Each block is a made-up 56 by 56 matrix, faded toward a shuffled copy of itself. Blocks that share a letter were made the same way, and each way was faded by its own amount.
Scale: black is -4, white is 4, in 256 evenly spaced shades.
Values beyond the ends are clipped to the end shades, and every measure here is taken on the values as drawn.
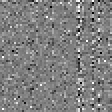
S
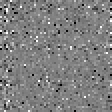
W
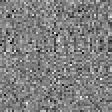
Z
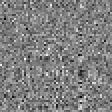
Z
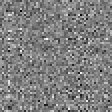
Z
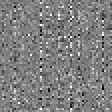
S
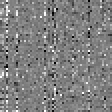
S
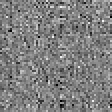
Z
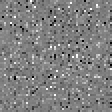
W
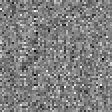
Z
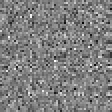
Z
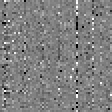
S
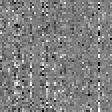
S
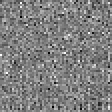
Z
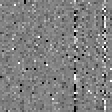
S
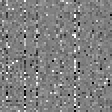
S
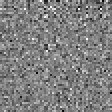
Z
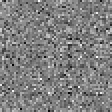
Z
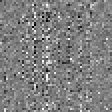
S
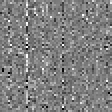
S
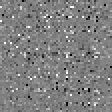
W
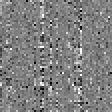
S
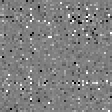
W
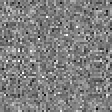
Z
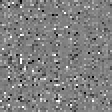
W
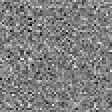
Z
